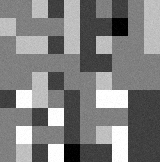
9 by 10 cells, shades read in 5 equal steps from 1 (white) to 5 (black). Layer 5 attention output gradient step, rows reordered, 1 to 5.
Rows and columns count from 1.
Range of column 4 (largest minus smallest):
3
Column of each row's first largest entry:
4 8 4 6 4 1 3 5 5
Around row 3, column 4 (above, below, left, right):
3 3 2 2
